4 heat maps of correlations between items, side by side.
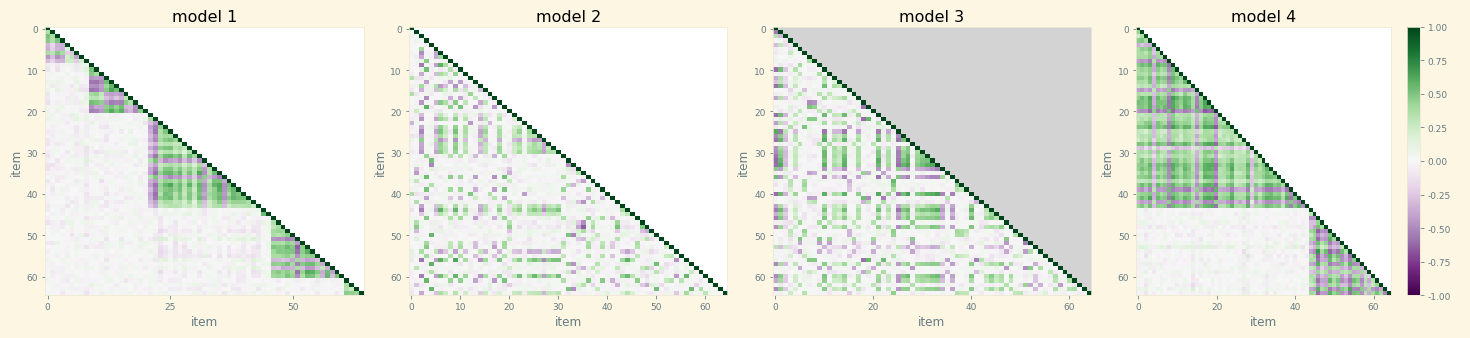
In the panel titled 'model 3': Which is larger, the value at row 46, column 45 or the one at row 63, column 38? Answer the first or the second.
the first
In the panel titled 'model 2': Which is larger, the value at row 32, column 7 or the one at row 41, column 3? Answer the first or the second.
the first
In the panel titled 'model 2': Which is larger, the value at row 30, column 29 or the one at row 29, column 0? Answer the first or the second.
the first
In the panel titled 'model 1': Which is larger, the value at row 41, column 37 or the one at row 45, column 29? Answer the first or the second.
the first
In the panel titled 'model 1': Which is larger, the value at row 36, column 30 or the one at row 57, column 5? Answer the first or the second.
the second
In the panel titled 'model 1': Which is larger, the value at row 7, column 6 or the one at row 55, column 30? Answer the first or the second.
the second
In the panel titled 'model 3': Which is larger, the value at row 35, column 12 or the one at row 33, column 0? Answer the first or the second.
the first
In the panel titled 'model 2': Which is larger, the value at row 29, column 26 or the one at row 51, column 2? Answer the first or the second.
the first
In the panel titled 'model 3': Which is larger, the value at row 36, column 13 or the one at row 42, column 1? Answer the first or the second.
the second
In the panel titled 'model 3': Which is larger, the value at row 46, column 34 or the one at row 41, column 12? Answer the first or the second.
the second
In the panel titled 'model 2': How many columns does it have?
65
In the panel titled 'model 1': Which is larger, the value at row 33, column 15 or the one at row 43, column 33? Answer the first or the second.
the second
